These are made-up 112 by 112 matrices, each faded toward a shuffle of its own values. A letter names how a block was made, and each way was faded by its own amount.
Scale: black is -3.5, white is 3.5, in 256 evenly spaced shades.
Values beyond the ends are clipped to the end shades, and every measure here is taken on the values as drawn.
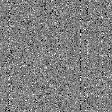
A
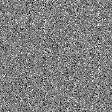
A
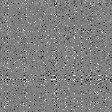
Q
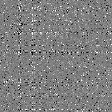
Q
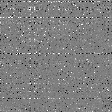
Q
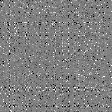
Q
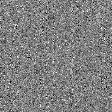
A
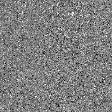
A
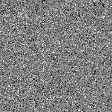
A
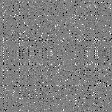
Q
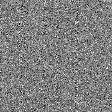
A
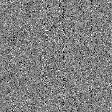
A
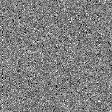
A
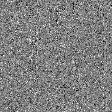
A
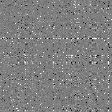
Q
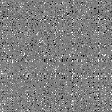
Q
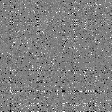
Q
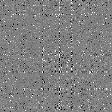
Q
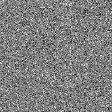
A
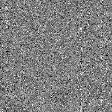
A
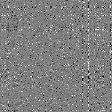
Q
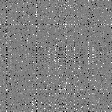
Q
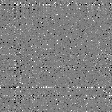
Q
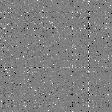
Q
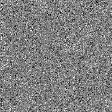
A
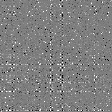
Q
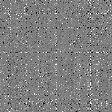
Q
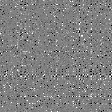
Q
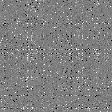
Q
